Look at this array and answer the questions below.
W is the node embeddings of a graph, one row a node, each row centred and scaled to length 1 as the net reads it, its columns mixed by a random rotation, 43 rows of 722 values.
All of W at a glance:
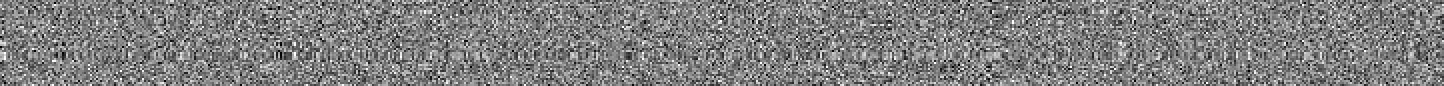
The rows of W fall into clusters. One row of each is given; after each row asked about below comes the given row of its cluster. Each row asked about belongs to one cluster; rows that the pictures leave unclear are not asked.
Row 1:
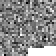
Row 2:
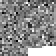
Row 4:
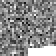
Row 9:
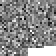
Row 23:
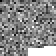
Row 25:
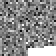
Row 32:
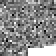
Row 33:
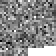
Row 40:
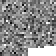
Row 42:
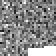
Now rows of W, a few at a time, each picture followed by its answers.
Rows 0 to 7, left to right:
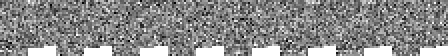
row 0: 32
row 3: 25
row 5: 32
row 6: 32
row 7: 40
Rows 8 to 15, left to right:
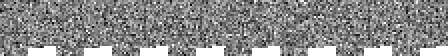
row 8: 23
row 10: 40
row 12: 1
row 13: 25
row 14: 40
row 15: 42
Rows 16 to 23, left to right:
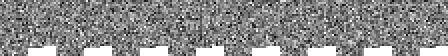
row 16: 4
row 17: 25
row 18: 23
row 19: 40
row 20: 2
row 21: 9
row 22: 9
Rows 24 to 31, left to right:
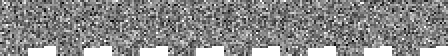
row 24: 42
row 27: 9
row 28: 9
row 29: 9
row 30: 2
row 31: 23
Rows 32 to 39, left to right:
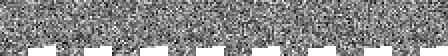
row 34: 32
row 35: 33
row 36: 1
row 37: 42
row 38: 40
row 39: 33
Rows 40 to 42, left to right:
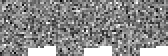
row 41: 4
